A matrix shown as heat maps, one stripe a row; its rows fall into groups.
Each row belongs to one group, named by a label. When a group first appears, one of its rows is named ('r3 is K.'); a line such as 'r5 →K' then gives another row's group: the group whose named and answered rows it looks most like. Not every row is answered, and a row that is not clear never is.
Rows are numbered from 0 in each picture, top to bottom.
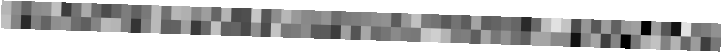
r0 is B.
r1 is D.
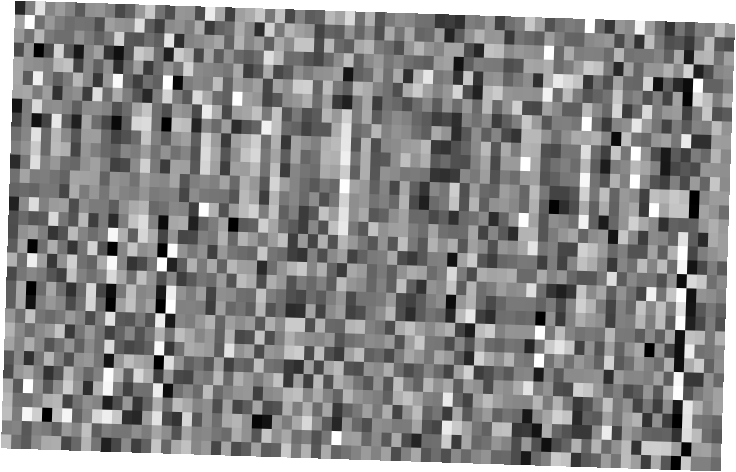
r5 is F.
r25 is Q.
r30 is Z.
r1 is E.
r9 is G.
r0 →G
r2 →F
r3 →Q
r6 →F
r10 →G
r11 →G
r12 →Z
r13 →Z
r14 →G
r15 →Q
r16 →Z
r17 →Q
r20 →Q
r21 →Q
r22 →F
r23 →B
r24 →F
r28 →B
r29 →F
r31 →B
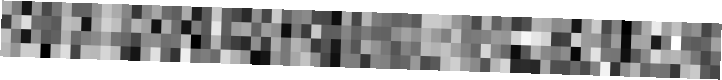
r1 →Z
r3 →F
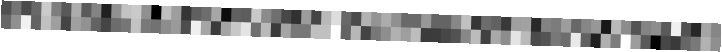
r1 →G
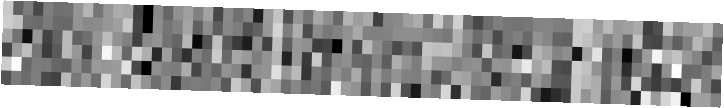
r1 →E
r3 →Z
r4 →E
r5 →Z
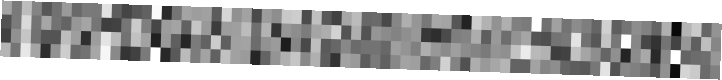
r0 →F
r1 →G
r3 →F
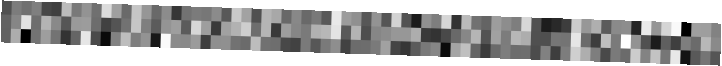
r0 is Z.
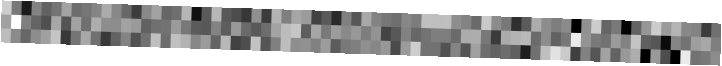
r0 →D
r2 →B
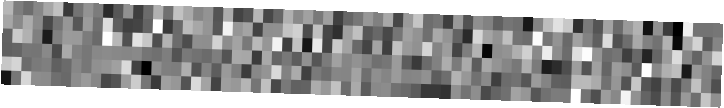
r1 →F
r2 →Z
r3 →Z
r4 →E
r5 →G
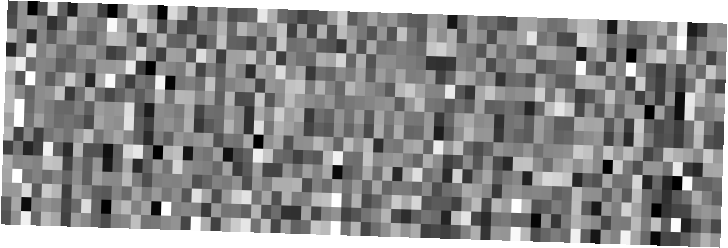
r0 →Q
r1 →Z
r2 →D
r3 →G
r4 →E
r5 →F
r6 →B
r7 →E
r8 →E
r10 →Q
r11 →B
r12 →E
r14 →Q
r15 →G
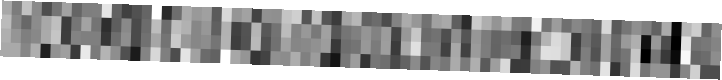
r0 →F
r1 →B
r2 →B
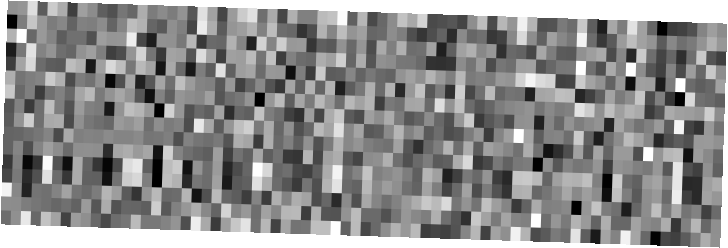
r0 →G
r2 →E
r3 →G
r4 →Z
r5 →B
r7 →Q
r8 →G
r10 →Q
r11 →Q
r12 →Q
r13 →D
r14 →F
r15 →G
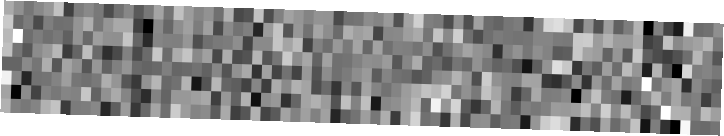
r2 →E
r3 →B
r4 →Z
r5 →D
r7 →B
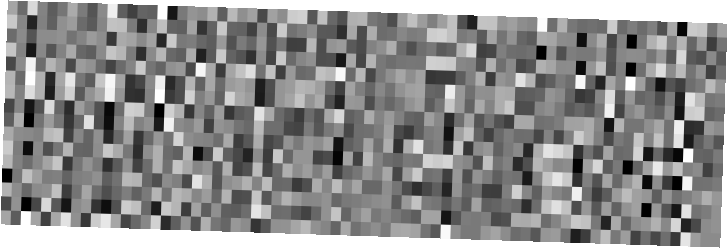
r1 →D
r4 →G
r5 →F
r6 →F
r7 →Q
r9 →B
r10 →D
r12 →G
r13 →B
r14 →Q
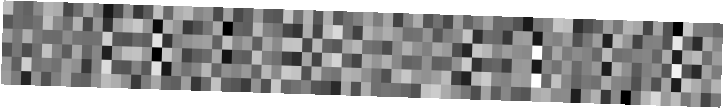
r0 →B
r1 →Q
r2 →F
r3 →Q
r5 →D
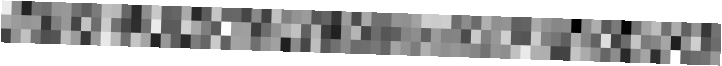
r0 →D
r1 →F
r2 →Z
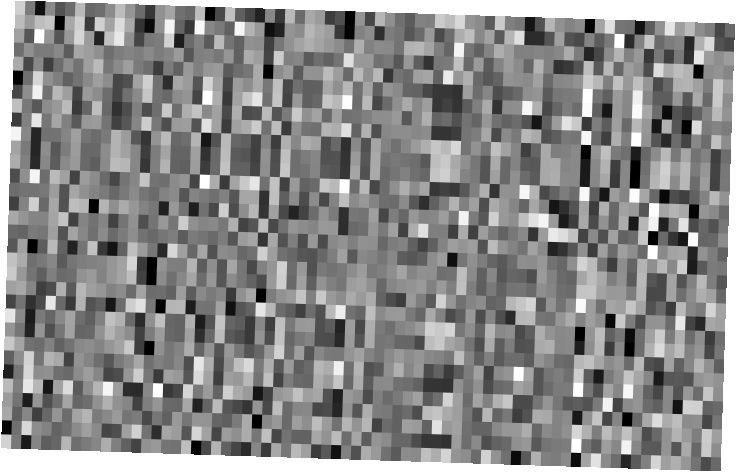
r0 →D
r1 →F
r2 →F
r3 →Z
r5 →G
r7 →B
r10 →D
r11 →D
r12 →G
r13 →Z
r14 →Z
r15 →B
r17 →Q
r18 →E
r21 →Q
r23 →D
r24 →E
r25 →G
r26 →G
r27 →F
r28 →D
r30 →G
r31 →D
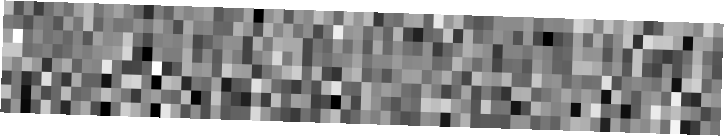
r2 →E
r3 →E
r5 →Q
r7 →Q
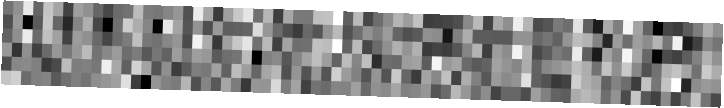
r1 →Q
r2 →G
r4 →Z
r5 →E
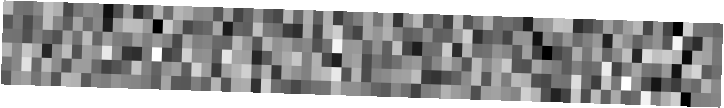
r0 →B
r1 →Q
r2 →Z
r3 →F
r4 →G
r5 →Z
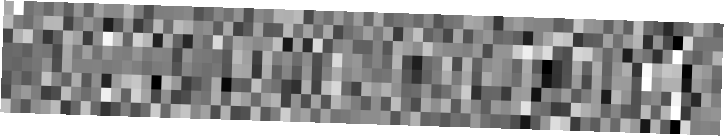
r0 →E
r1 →B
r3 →Z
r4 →Z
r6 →Z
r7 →B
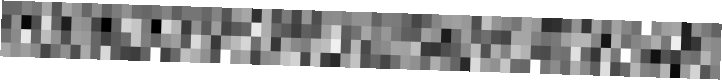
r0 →Z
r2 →G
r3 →F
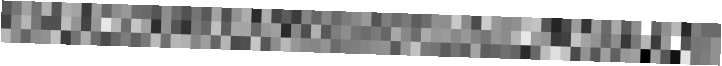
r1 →Z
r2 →B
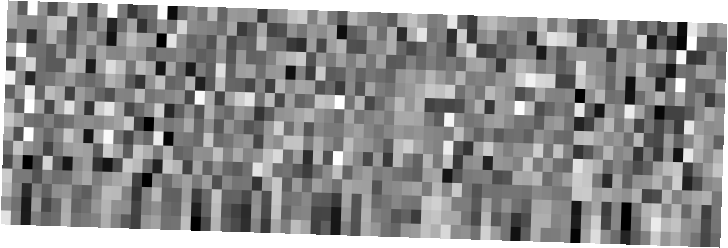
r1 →B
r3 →E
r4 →Z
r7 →F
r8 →E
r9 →F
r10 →Z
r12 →E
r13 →D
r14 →D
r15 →D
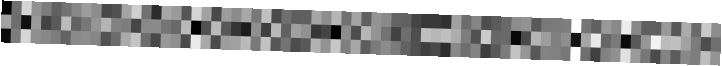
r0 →G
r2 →G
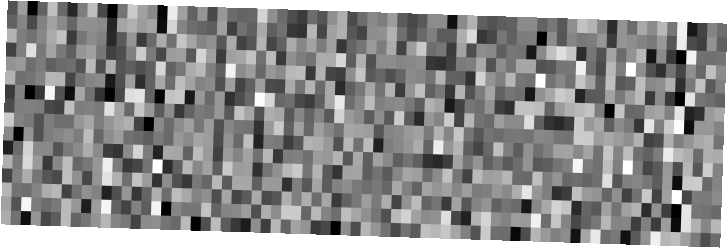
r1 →Q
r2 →B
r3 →G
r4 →F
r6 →Q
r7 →Z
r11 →F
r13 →B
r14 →F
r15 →D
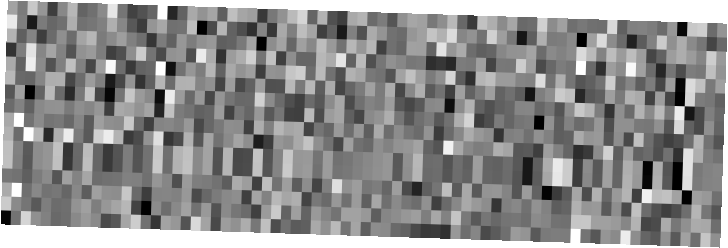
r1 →D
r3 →G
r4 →F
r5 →B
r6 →Q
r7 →Q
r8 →E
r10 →B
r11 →B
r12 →Z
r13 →E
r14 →E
